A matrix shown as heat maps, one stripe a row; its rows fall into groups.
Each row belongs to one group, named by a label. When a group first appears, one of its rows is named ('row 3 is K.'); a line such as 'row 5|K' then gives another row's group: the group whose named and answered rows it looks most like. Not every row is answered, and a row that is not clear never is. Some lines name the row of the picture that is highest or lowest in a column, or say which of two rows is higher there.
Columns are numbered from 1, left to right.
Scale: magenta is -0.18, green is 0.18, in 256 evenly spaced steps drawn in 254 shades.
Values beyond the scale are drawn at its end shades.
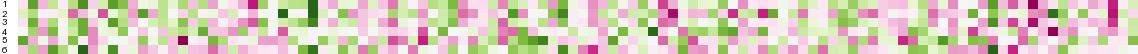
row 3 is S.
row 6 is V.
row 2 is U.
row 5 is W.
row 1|S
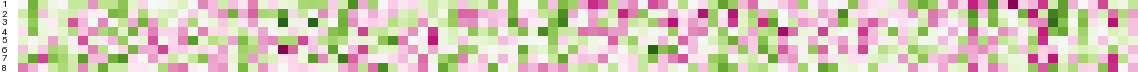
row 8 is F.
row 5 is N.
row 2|U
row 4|V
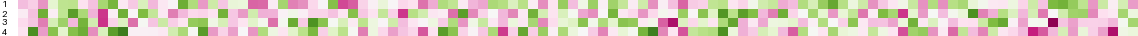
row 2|W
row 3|N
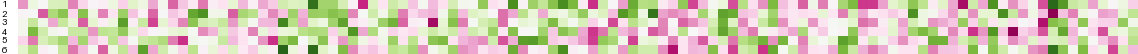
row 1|V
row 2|N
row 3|N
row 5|W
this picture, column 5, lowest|4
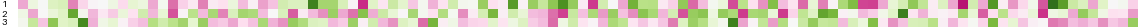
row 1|V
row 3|S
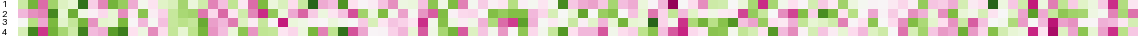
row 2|F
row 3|S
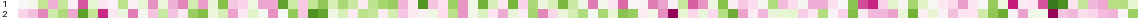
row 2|N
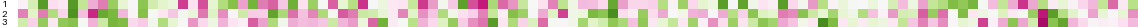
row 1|W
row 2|F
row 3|F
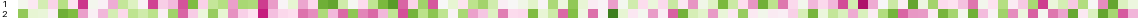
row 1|N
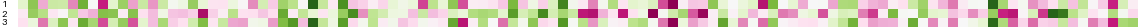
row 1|U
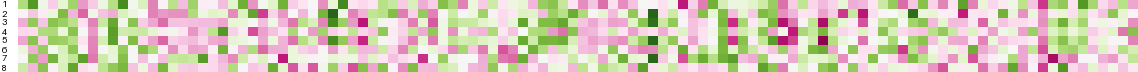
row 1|U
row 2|N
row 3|V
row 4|W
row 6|W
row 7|S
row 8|F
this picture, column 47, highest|2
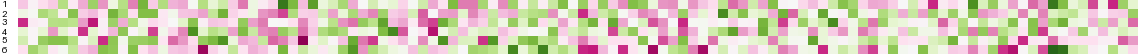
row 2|W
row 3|F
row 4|N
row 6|V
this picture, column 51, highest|5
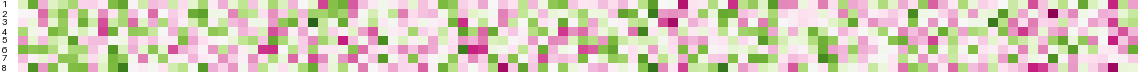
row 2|N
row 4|W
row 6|W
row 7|F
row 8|S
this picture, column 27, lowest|4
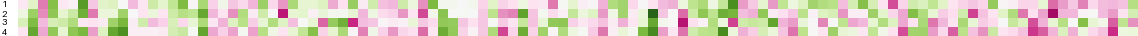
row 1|S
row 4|S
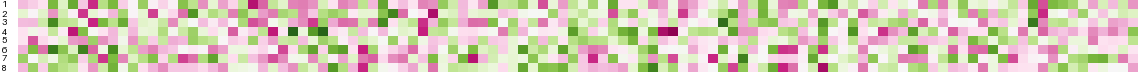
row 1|F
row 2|N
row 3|F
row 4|S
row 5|N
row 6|V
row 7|W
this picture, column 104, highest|1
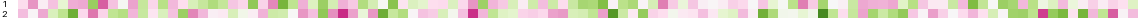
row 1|N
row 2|F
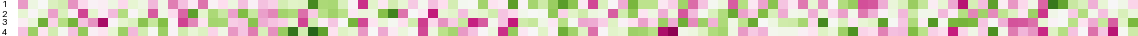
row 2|N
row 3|W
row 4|S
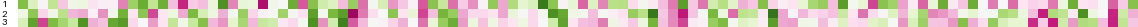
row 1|W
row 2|U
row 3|U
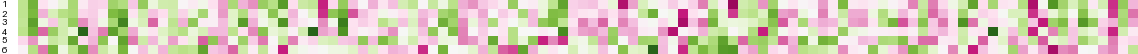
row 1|U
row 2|U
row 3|U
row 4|U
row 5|F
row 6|S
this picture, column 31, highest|5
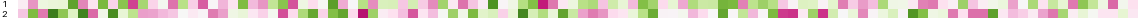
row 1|F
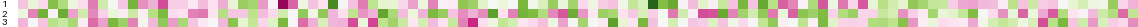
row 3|F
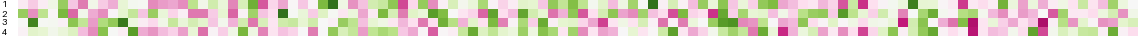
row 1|N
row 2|W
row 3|S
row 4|V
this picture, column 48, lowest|1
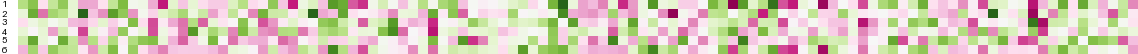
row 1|U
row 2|U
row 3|V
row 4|N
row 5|W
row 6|V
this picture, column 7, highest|2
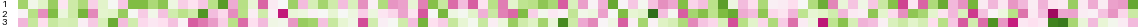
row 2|S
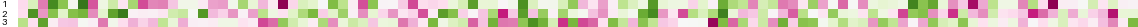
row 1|V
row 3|W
